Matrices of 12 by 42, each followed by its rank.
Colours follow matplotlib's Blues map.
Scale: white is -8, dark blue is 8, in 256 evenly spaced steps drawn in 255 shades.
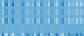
one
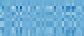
two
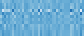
two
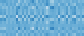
two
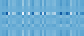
one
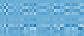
two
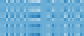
one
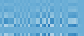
one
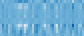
two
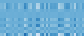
one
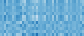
two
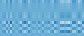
one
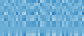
two
